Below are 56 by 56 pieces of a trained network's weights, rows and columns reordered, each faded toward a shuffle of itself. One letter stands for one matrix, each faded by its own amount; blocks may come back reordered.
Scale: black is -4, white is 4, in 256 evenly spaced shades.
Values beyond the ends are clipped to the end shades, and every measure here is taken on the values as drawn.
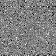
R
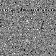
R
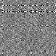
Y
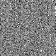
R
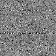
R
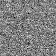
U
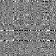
Y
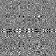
Y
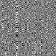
Y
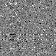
R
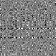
Y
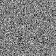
U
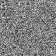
U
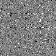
R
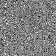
R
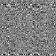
Y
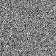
U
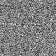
U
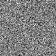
U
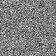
U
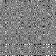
Y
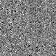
R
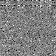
R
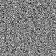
U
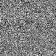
U
